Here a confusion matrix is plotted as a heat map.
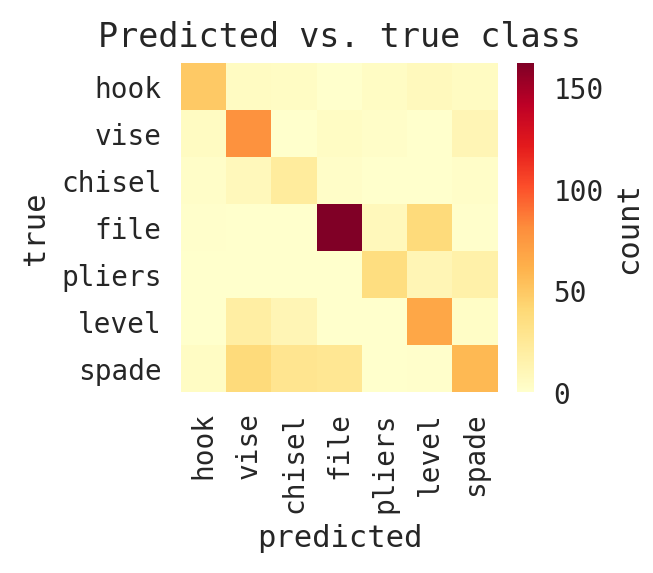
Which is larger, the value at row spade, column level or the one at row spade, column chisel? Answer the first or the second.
the second
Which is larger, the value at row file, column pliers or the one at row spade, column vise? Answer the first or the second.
the second
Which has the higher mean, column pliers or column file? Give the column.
file
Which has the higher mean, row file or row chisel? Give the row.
file
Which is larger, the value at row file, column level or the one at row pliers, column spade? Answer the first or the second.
the first
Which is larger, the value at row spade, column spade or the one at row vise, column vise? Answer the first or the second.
the second
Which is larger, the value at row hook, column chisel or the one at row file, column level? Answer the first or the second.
the second
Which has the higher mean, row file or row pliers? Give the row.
file
